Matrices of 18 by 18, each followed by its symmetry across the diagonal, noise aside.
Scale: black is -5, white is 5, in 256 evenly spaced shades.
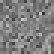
neither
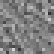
antisymmetric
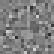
antisymmetric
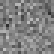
neither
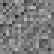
symmetric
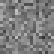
neither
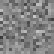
neither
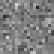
antisymmetric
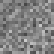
symmetric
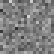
antisymmetric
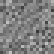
antisymmetric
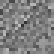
symmetric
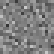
antisymmetric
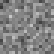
symmetric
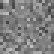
antisymmetric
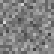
symmetric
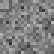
symmetric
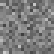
neither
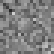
symmetric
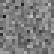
neither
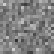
neither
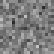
neither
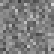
neither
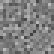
symmetric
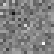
symmetric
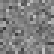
antisymmetric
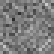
symmetric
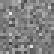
neither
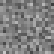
antisymmetric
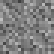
antisymmetric
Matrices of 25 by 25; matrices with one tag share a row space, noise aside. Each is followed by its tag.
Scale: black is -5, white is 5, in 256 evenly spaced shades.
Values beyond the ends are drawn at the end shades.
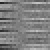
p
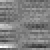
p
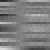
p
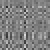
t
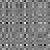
t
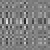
t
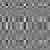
t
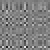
t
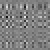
t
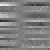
p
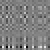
t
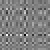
t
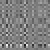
t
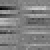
p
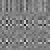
t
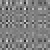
t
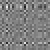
t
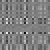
t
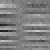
p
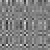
t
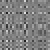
t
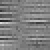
p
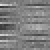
p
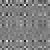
t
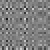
t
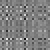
t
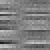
p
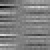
p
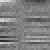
p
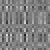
t
